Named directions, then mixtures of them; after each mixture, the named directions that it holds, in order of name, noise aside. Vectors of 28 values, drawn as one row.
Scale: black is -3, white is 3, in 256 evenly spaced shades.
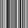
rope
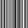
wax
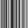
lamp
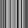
lamp, rope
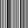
lamp, rope, wax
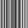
lamp, rope, wax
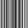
lamp, rope, wax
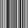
rope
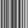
lamp, rope, wax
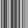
lamp, wax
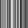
lamp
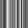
rope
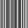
lamp, rope, wax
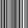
lamp, wax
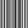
rope, wax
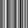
lamp, rope, wax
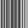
lamp, rope, wax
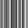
lamp, rope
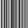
lamp, wax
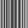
lamp, rope, wax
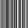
lamp, rope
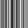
lamp, rope, wax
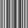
rope, wax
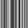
lamp, wax
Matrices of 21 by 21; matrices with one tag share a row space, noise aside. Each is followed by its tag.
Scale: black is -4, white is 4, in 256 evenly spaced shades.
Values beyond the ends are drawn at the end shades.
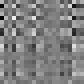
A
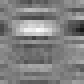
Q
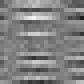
Q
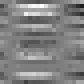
Q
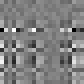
A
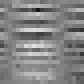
Q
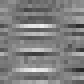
Q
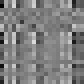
A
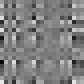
A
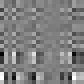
A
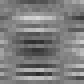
Q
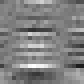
Q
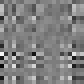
A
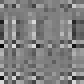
A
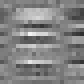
Q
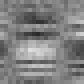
Q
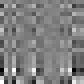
A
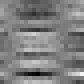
Q
